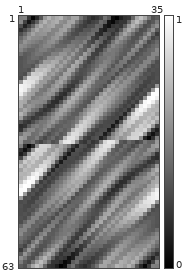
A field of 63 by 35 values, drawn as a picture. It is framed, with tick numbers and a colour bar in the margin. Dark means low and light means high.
The grain runs diagonally up to the right. No overall slope runs across the table. No single row or column stands out from its neighbours. It looks the same turned upside down.
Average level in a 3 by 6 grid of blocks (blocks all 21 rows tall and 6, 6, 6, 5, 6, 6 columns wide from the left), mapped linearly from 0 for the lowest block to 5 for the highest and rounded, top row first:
452011
524425
110254
